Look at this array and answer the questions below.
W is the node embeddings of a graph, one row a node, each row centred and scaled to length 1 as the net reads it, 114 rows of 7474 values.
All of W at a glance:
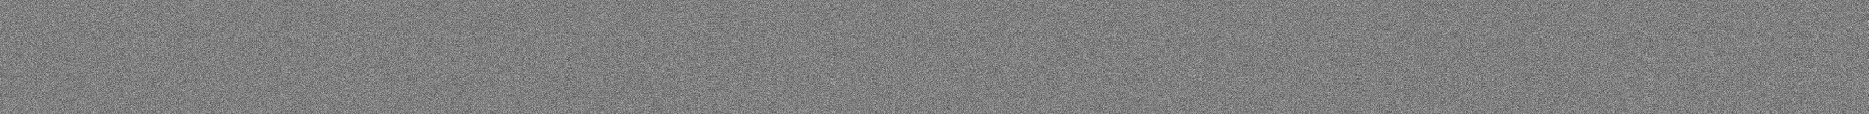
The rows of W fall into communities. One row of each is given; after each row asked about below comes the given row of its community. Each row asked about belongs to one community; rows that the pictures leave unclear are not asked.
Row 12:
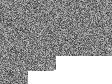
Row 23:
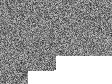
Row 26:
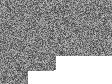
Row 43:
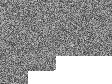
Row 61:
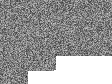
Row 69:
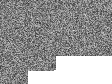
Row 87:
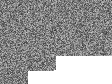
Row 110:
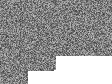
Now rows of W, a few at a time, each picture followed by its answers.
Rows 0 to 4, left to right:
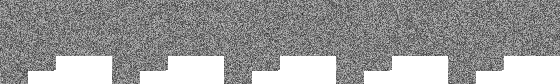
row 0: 110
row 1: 61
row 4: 43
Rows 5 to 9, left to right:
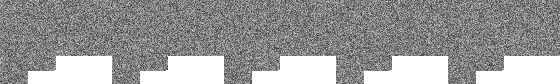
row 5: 43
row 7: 87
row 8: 12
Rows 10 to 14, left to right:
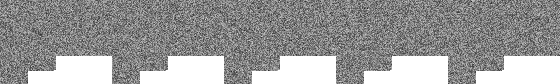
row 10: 87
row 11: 26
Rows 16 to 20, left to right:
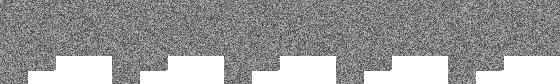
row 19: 110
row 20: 23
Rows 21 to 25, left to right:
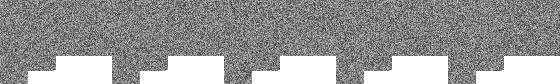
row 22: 43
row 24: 12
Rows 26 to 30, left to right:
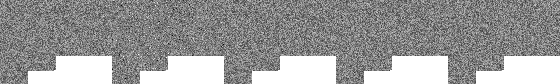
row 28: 23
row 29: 61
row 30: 69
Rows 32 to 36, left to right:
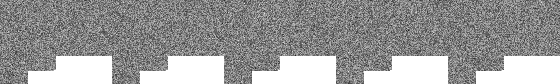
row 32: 12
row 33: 12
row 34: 110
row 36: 87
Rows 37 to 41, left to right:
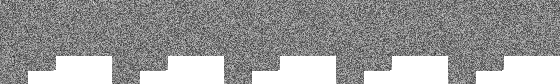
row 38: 43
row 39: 110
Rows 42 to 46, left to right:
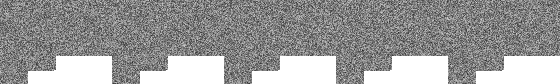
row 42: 23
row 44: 87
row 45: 110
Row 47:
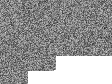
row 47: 43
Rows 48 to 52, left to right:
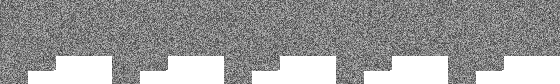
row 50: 12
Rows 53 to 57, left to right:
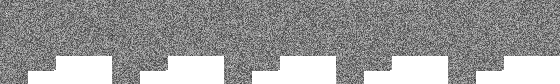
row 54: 87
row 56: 110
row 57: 110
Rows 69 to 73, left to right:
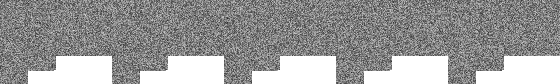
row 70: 43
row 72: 12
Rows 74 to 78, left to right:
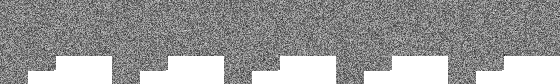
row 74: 69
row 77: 87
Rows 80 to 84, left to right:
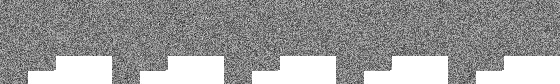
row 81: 26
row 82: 23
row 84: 23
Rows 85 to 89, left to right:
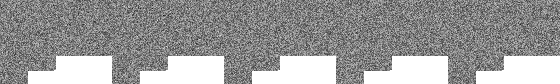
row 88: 61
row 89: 26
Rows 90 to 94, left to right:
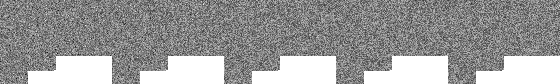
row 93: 87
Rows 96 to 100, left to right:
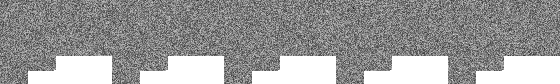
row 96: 87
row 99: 43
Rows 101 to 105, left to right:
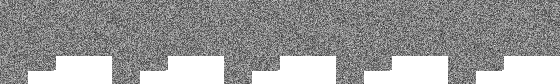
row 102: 12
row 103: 12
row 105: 69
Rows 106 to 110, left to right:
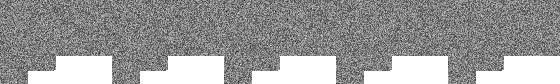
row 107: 110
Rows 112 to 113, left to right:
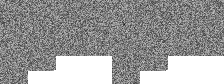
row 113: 43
